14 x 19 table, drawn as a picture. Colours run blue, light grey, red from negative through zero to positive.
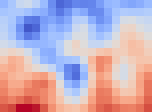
The field climbs toward the bottom. The bottom left is the ninth with the highest average. There are no regular stripes. No lone cell stands out from its neighbours. Overall the values sit about 50% of the way up the scale.
